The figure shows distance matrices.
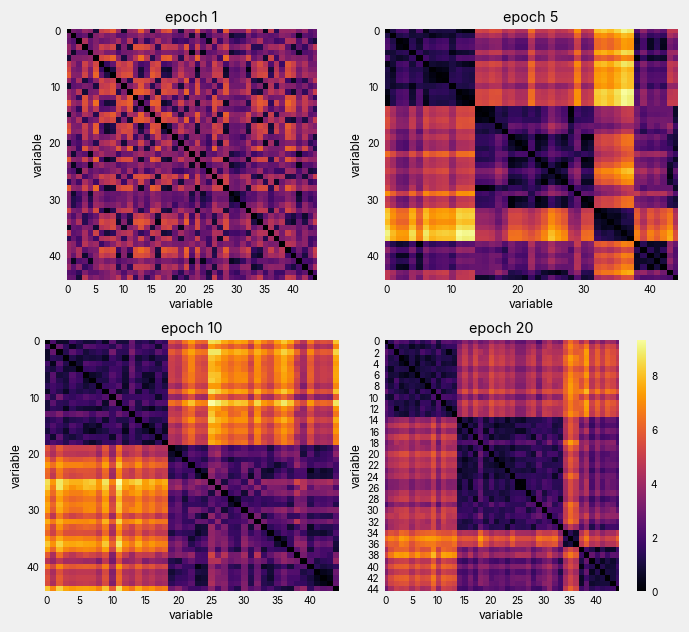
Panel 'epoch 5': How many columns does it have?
45
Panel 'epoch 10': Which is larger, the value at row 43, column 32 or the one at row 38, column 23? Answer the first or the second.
the first
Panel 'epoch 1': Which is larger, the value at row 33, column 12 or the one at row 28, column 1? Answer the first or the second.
the first
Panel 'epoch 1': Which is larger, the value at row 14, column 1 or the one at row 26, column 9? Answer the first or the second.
the first
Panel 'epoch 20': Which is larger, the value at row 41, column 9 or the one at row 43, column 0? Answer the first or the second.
the first
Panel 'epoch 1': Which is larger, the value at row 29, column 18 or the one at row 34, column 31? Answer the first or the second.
the second
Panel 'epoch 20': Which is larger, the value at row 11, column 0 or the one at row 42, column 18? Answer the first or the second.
the second
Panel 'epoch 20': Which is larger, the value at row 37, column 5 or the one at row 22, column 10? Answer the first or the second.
the first
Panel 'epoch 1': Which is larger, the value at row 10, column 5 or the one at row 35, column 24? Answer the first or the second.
the second
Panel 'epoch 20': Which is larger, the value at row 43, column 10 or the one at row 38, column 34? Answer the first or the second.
the second
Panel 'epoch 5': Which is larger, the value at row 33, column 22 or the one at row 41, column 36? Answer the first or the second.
the second
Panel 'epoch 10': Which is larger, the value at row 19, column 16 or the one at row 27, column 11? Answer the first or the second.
the second
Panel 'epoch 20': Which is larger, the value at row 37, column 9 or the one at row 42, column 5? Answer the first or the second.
the first
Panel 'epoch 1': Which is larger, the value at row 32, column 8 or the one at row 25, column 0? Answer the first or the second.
the second
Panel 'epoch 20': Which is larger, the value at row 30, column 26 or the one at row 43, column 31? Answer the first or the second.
the second
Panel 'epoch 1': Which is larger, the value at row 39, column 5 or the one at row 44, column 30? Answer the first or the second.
the first
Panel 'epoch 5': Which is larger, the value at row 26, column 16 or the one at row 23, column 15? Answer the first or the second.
the first
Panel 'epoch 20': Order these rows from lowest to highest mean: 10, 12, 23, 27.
23, 27, 10, 12
